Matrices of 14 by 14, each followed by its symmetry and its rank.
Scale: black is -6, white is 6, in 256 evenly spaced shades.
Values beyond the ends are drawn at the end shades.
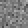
neither, full rank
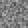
antisymmetric, full rank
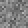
neither, full rank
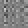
neither, rank two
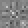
symmetric, rank three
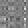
neither, rank two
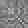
symmetric, rank three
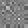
symmetric, rank three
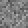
neither, full rank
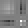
symmetric, rank one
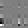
neither, rank one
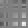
symmetric, rank one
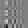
neither, rank one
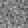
antisymmetric, full rank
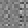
neither, rank two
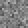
antisymmetric, full rank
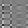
neither, rank one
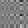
neither, rank one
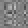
neither, rank two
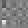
neither, rank two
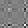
symmetric, rank one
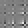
symmetric, rank one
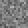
neither, full rank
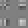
symmetric, rank one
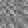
symmetric, rank three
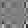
neither, rank one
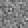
antisymmetric, full rank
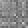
symmetric, rank three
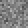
neither, full rank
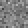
antisymmetric, full rank
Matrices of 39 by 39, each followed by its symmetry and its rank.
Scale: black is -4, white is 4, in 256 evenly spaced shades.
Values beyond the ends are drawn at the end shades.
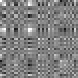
symmetric, rank two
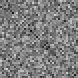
symmetric, full rank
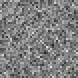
symmetric, full rank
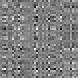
neither, rank three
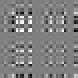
symmetric, rank one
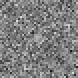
symmetric, full rank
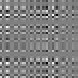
neither, rank one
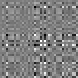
symmetric, rank two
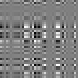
neither, rank one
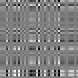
neither, rank one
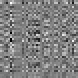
neither, rank three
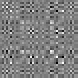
symmetric, rank two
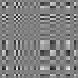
symmetric, rank one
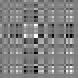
symmetric, rank one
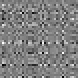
neither, rank three
